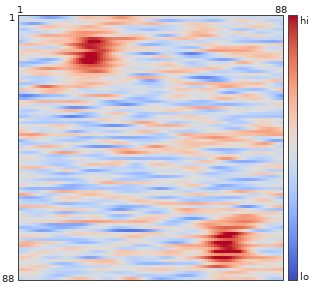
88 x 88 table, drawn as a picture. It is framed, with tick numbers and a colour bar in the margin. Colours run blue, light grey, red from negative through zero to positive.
Mirror symmetry: none. Bumps: two. Grain: streaks across. Average level on the scale: 50%.
